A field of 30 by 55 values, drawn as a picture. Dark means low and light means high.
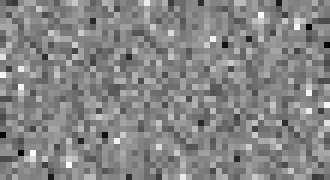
Odd rows or columns: none. Histogram: heavy tails on both sides. Slope: none. Symmetry: a half turn. Grain: fine.
